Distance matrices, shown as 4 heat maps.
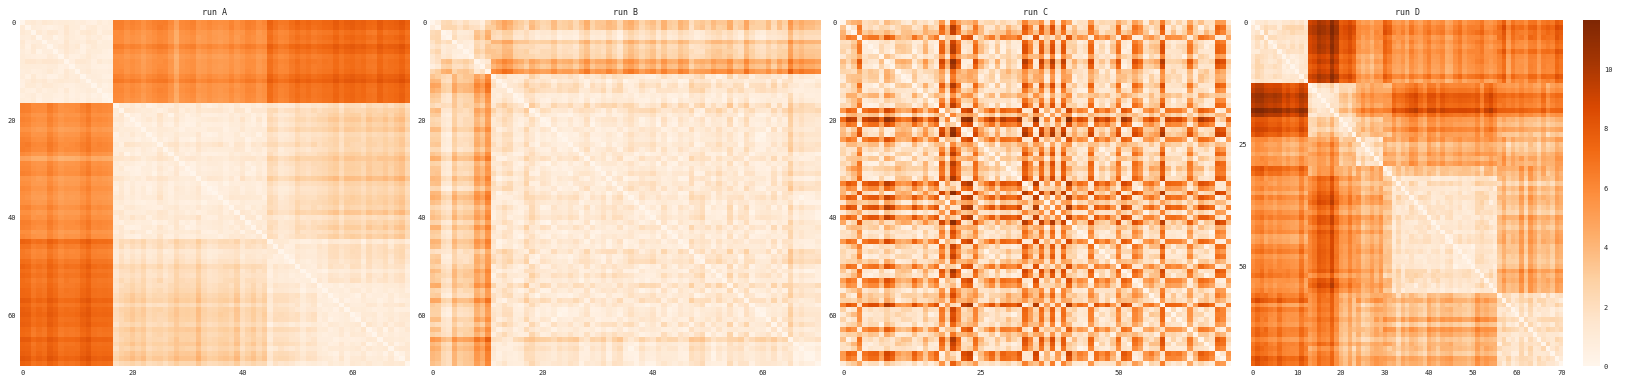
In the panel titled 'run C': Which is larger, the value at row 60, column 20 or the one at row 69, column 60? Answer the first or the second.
the first
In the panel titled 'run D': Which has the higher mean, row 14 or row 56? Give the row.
14
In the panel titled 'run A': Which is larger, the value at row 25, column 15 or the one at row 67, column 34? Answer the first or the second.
the first
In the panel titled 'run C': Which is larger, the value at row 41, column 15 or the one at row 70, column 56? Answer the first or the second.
the first
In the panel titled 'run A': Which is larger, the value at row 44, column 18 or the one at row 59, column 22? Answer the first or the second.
the second
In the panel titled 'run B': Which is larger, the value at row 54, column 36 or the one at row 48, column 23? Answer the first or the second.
the first
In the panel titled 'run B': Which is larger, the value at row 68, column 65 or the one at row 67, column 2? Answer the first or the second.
the second
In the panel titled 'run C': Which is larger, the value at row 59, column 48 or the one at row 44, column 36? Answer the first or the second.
the second
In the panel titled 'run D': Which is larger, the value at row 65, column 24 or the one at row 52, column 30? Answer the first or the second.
the first
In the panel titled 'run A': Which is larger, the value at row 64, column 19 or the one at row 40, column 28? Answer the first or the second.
the first
